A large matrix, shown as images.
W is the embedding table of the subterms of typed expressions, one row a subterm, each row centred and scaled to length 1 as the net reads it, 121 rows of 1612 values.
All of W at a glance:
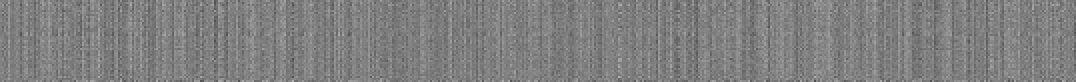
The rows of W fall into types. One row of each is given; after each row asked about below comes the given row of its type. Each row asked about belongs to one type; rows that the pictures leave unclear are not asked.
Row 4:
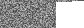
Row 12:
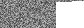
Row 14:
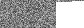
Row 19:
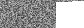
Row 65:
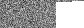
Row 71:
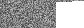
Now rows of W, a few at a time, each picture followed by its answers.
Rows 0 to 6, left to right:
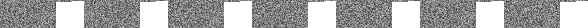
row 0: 14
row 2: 65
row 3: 71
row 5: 14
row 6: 65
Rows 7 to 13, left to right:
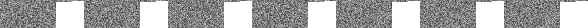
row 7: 19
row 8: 65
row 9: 12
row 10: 19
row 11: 14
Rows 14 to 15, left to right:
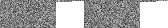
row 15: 71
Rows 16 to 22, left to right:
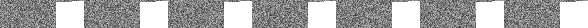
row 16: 12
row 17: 14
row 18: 14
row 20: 12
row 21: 12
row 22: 14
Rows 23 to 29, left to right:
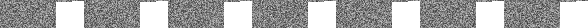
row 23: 4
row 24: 71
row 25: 65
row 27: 12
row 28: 4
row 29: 19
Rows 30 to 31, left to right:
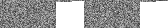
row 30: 14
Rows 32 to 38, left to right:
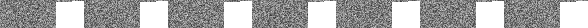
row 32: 65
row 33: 71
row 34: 71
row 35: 19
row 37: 4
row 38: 71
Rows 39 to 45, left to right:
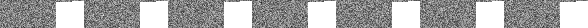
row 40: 71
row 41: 14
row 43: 4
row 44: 65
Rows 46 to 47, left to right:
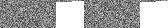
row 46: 65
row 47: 12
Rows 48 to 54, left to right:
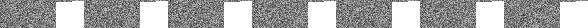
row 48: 71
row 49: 65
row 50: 71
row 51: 65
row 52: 65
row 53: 65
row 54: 12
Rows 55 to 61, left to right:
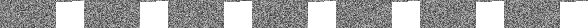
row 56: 19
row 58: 19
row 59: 12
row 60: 14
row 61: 14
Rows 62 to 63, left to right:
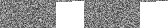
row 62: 4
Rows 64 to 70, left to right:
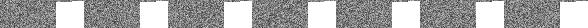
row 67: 12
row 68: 71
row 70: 14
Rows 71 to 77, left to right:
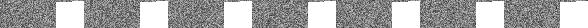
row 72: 19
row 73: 14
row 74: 19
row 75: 71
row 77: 65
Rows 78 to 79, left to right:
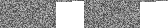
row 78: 4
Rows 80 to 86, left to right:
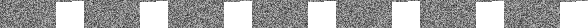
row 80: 65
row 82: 12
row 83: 4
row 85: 14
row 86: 19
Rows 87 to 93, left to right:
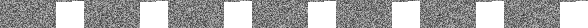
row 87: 4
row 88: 19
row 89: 65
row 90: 4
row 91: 12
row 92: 12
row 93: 12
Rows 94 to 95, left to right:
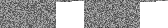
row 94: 14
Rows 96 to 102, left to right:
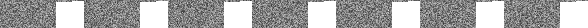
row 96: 4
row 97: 71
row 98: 65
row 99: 12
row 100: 4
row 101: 19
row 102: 19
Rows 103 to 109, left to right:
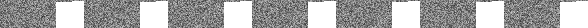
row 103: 71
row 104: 12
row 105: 4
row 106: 14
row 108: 14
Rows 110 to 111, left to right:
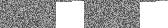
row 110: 65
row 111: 12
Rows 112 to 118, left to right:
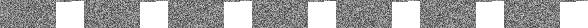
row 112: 14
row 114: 12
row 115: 4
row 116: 65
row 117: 12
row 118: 71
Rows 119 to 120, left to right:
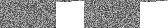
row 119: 14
